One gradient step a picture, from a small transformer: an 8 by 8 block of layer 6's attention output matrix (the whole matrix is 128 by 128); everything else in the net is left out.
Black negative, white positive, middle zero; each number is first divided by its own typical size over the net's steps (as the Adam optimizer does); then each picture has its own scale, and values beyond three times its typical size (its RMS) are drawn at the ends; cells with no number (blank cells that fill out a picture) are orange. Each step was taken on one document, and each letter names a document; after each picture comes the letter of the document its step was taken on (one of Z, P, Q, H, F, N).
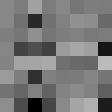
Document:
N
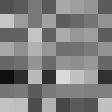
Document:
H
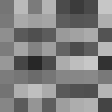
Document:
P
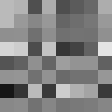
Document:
H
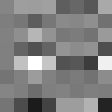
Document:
N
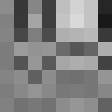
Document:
P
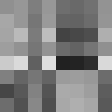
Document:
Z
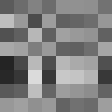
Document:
H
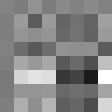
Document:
N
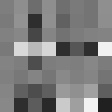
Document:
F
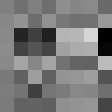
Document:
N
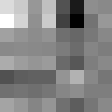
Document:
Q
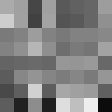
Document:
F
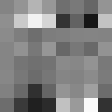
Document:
F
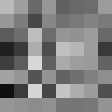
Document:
H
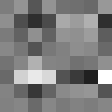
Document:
N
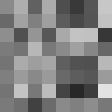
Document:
P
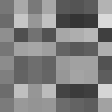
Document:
P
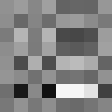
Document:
Z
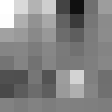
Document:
Q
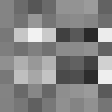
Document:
N
